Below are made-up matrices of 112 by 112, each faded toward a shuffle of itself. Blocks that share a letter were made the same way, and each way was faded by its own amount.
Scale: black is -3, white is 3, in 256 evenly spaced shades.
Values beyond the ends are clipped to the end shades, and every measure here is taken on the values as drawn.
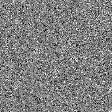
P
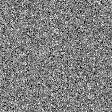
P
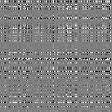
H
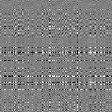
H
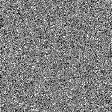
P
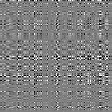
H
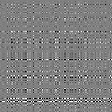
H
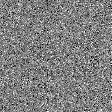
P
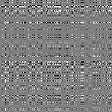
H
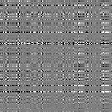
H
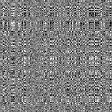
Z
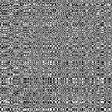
Z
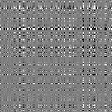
H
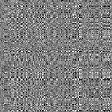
Z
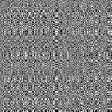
Z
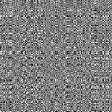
Z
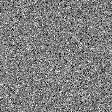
P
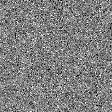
P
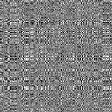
Z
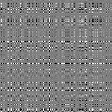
H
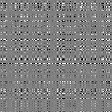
H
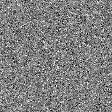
P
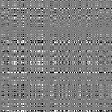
H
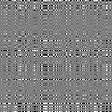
H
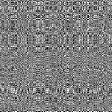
Z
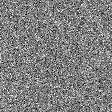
P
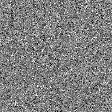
P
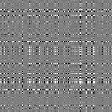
H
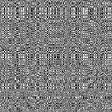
Z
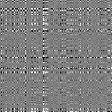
H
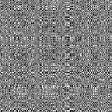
Z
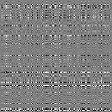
H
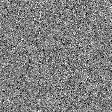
P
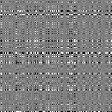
H
